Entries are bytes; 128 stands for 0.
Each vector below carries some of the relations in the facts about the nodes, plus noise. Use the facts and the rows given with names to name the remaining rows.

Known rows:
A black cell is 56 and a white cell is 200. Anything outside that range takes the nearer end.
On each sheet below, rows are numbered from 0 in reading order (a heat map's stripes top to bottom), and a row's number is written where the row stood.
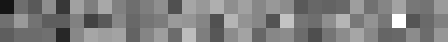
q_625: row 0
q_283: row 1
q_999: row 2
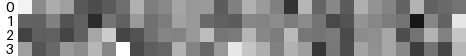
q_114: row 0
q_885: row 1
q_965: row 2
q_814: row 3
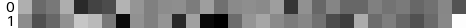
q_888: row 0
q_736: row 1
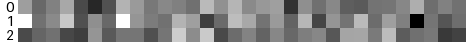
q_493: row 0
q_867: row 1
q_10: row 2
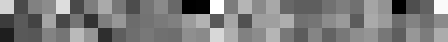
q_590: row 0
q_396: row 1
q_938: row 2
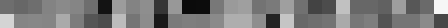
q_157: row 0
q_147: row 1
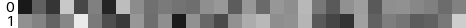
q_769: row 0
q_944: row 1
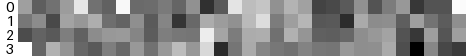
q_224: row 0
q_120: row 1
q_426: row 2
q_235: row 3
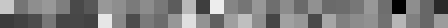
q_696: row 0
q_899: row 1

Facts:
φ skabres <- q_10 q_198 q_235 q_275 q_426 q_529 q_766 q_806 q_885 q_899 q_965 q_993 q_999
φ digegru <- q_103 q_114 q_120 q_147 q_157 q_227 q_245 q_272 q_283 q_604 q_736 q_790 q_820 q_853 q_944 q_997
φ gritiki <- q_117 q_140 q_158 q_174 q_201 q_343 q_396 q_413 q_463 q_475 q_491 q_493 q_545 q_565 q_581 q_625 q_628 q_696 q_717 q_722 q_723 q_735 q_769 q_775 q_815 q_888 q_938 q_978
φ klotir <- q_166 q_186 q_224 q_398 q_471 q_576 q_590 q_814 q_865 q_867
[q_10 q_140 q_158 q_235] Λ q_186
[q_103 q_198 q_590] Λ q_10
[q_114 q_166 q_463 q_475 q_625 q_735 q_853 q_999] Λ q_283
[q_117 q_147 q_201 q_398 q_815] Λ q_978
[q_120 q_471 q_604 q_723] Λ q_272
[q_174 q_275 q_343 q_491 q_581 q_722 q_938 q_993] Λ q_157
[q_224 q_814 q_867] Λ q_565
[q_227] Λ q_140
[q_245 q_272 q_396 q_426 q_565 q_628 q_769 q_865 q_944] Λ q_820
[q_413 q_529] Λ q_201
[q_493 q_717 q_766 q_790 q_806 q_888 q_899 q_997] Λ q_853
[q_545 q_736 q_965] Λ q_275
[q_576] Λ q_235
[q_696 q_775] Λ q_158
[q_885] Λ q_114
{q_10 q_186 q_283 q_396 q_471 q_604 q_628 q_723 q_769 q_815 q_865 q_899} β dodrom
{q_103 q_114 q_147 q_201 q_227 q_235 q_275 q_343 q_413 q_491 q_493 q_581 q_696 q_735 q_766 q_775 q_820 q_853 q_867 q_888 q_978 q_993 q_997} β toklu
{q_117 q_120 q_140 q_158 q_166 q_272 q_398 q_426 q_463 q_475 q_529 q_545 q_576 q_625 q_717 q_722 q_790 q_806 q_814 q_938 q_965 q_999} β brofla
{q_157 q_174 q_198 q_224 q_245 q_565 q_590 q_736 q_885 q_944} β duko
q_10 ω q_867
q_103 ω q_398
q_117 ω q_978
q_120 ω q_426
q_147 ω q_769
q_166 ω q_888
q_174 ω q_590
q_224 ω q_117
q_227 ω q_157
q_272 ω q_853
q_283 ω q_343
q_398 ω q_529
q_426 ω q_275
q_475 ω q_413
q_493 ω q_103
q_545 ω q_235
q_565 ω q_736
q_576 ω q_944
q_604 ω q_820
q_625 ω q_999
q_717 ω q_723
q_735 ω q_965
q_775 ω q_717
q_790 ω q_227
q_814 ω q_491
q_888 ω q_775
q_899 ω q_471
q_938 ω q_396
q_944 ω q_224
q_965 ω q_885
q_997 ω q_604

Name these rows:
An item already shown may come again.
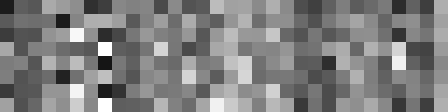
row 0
q_565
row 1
q_999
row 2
q_545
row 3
q_186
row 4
q_272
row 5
q_806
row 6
q_545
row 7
q_814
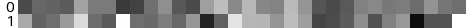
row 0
q_117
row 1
q_224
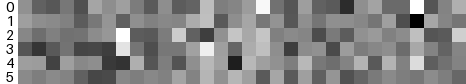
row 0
q_790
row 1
q_993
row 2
q_166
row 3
q_899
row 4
q_604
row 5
q_735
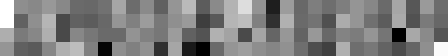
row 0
q_997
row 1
q_853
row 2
q_491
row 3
q_736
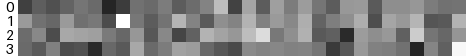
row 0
q_815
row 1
q_865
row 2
q_120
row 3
q_885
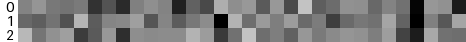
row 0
q_413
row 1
q_198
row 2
q_275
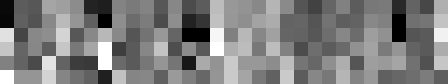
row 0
q_565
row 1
q_174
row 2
q_590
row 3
q_576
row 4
q_471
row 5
q_820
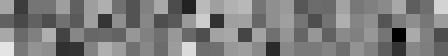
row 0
q_398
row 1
q_529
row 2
q_491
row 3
q_766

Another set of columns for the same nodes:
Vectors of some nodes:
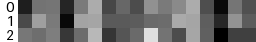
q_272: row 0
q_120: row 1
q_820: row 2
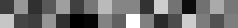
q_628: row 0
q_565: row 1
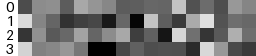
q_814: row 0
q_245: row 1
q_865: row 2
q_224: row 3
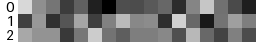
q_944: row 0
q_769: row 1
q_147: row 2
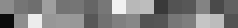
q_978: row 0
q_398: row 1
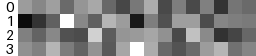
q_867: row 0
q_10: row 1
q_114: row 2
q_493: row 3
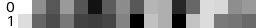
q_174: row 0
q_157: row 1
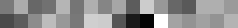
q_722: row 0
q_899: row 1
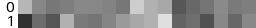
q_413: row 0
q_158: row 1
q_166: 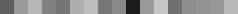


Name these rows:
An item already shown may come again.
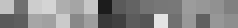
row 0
q_993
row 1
q_426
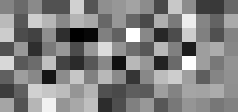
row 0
q_114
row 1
q_766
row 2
q_565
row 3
q_815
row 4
q_590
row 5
q_790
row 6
q_529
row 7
q_275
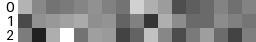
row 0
q_413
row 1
q_576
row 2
q_235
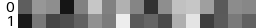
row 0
q_790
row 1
q_283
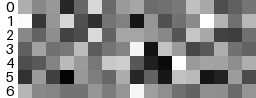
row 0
q_997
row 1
q_885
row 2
q_853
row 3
q_117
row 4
q_899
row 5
q_604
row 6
q_735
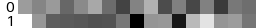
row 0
q_867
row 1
q_736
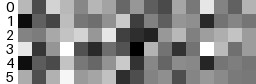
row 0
q_766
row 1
q_186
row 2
q_965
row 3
q_198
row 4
q_186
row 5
q_275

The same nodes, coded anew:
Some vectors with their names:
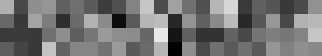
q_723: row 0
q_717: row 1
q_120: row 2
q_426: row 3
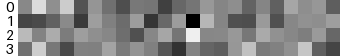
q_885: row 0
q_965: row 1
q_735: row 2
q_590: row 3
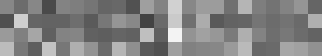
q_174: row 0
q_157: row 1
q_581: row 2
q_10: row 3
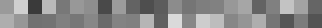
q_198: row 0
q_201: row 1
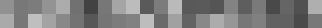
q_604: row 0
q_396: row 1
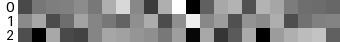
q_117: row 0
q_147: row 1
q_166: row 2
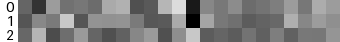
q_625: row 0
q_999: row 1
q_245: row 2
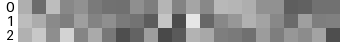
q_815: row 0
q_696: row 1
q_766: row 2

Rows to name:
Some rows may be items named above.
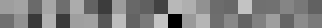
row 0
q_993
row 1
q_529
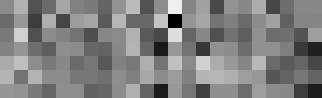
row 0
q_147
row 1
q_529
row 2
q_820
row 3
q_867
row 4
q_413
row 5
q_815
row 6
q_867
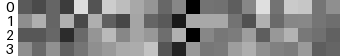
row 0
q_576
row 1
q_275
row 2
q_398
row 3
q_186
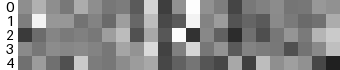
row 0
q_997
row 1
q_853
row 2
q_790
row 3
q_283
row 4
q_224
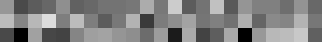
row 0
q_565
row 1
q_899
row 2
q_166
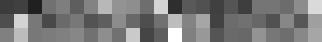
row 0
q_272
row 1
q_736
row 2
q_114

